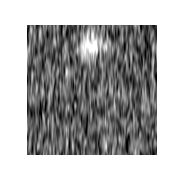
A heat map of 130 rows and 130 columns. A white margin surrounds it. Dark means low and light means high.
Slope: none. Ninth with the highest average: top middle. Grain: streaks running down. Bumps: one, in the top middle. Mirror symmetry: none.
